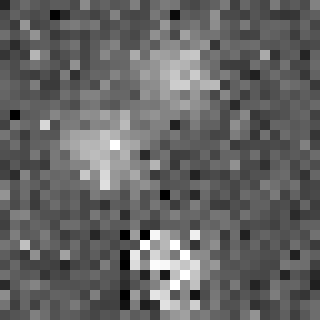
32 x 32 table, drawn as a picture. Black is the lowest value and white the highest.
In the bottom middle lies a patch that is rougher than the rest. No regular stripes run through it. The bottom middle is the roughest part. There is no overall slope. Three bumps rise from the field.
